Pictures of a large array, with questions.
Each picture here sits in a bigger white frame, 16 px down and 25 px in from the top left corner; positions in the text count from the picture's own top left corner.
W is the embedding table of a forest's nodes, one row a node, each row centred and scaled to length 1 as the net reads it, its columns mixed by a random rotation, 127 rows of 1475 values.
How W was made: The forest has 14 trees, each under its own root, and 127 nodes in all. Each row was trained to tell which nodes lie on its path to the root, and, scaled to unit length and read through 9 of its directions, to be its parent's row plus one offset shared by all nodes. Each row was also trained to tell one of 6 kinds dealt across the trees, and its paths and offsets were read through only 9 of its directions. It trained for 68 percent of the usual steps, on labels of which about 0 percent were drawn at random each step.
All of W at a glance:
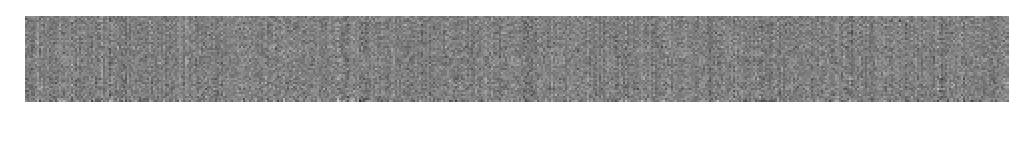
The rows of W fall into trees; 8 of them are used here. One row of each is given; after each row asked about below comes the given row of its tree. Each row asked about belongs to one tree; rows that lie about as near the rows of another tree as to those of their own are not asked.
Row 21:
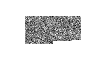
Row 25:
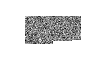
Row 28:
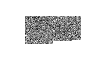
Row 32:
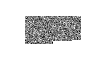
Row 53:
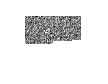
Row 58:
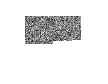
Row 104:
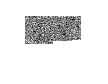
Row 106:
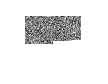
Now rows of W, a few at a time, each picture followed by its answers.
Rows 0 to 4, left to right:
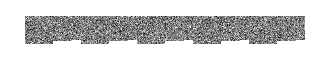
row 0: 21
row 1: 28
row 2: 25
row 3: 32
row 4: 106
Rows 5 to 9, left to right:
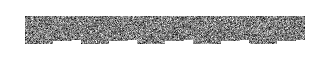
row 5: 28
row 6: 28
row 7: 104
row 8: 106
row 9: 53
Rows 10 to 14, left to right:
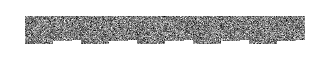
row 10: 58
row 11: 58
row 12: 25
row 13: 25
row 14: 21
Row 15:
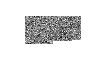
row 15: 104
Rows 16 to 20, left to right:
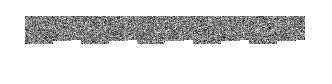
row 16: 106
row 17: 58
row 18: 53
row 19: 106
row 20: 53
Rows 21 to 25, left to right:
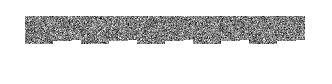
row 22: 58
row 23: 32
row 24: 25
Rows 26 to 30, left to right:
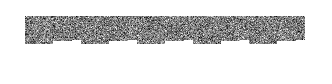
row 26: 25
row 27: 106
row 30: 21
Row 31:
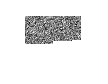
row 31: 53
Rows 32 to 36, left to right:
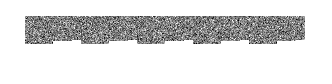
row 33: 25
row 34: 53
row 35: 58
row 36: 28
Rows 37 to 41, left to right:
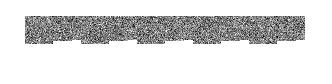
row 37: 21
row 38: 104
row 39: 58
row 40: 32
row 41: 21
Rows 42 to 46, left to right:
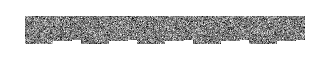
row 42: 53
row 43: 25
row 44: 32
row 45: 104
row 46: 53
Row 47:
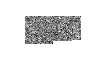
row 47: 106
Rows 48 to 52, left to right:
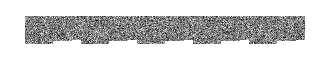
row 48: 53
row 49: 28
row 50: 104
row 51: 28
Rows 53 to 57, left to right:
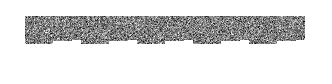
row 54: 28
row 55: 32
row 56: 25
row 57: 32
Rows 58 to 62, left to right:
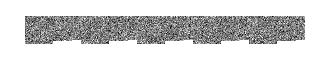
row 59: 21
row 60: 104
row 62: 28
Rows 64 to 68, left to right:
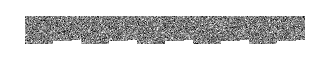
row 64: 28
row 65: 53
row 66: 21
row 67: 104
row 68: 53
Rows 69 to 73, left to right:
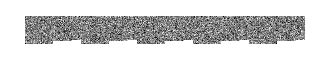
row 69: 28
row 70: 104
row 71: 32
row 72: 104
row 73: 21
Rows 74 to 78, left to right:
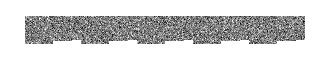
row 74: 21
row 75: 106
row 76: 32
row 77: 58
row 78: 32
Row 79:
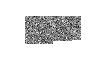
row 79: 104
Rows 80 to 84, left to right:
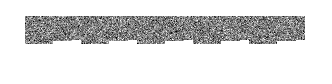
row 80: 104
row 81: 58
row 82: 28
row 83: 21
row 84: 32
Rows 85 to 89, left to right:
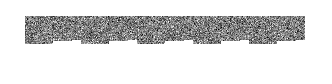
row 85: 25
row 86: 21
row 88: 21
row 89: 32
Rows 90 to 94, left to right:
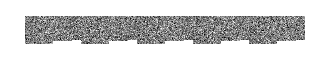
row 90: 53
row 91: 32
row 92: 58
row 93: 58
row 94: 58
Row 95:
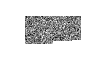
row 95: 53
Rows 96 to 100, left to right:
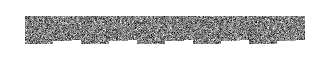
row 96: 28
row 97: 58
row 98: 21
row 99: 58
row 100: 58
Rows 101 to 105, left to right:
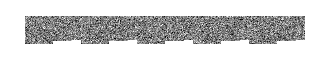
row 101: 106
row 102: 28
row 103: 21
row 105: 104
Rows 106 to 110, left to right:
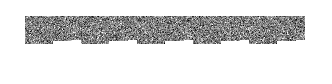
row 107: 53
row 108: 106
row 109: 106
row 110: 21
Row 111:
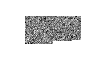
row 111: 28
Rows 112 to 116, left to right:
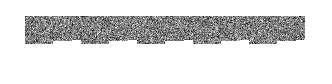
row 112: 58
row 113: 58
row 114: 32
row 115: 58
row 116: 28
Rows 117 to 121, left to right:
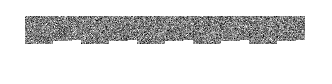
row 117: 104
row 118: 28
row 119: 28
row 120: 25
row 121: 21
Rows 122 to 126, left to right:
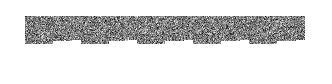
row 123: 58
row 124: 53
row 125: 53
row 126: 53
